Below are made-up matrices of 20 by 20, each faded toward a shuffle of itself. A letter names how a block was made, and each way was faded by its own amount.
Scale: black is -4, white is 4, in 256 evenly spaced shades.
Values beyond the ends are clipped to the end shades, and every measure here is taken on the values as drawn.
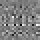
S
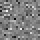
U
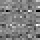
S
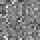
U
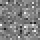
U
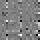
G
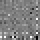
G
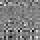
S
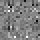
U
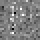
U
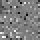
U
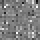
U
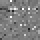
U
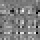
S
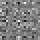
S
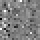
U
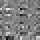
S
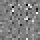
U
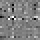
G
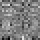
S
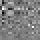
G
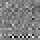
S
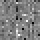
U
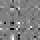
G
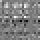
G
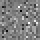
U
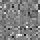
U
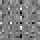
G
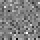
U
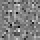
U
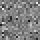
U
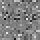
U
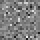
U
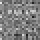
S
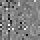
U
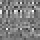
S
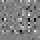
G
